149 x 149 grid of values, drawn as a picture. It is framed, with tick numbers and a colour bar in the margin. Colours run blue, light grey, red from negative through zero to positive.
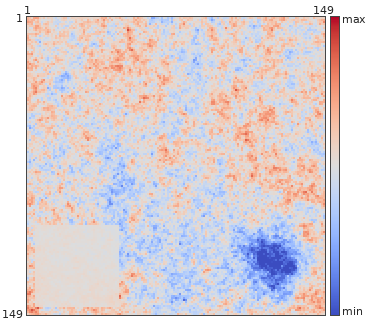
The bottom left is the smoothest part. An odd patch, calmer than its surroundings, sits in the bottom left. A single dip lies in the bottom right. No row or column stands out. Neither half mirrors the other.
